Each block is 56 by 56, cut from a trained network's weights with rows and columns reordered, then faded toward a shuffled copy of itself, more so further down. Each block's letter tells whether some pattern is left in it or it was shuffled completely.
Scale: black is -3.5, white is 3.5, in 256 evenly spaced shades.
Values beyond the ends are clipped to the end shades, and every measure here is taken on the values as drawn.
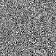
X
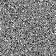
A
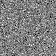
A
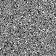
A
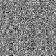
X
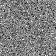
A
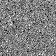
A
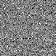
X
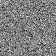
A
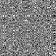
X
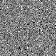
X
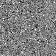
A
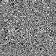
X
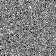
A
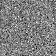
A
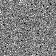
A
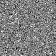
A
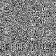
X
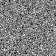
A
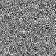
X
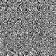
X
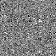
X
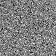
A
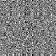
X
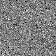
A
